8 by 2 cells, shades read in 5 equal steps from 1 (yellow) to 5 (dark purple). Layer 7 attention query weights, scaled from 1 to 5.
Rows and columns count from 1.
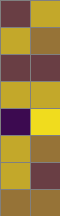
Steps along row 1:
down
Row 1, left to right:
4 2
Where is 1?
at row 5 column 2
